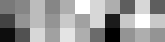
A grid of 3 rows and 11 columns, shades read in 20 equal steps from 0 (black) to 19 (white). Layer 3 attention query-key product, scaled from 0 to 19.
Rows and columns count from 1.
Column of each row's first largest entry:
6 10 5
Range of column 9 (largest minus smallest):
8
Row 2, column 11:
15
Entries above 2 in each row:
11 10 9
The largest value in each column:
9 11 16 12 17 19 16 13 15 19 15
